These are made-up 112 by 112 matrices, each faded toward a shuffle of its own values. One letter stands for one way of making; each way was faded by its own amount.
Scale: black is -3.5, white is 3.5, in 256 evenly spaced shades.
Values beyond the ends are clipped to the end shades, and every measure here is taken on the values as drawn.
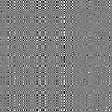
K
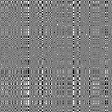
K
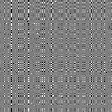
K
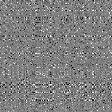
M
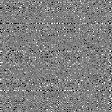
M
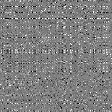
M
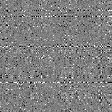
M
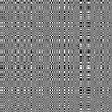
K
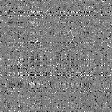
M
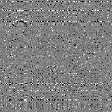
M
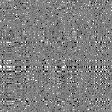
M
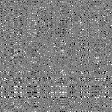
M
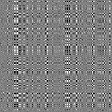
K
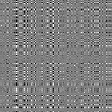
K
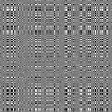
K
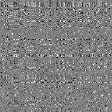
M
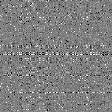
M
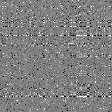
M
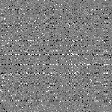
M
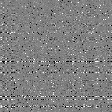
M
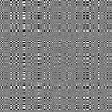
K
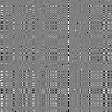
K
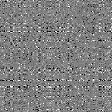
M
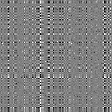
K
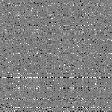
M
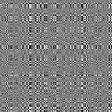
K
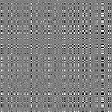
K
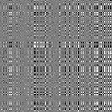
K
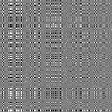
K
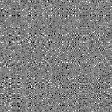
M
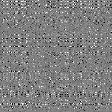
M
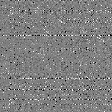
M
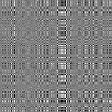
K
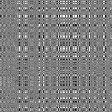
K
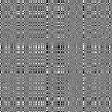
K
